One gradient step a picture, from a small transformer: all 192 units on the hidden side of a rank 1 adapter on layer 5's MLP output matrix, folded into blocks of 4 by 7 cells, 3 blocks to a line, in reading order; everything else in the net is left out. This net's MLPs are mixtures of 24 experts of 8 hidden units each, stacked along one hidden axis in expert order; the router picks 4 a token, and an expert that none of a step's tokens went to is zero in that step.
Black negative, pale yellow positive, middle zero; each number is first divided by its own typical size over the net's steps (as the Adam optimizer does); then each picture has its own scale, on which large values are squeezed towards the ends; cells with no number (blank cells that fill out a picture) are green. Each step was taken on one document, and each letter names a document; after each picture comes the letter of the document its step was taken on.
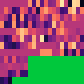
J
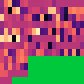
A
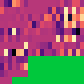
A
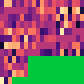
J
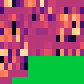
A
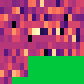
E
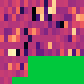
E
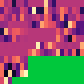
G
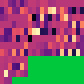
E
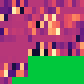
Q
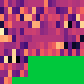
G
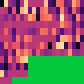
G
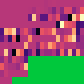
A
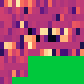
J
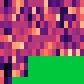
G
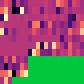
Q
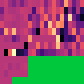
E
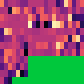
G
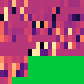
Q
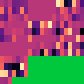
Q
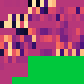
J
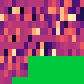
E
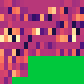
E
